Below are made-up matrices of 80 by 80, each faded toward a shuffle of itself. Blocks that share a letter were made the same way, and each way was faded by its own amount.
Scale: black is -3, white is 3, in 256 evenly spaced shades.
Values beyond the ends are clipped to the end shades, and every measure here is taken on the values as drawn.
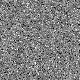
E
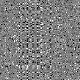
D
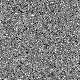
E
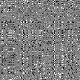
D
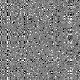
D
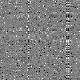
D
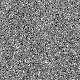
E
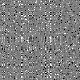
D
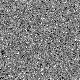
E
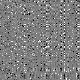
D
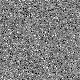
E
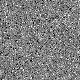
E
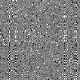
D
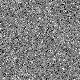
E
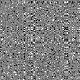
D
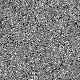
E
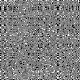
D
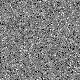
E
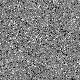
E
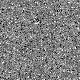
E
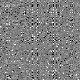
D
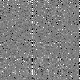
D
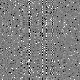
D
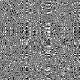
D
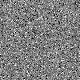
E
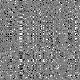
D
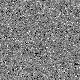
E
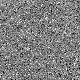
E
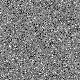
E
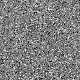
E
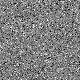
E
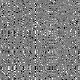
D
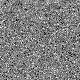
E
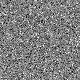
E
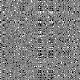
D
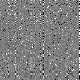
D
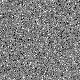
E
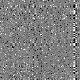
D
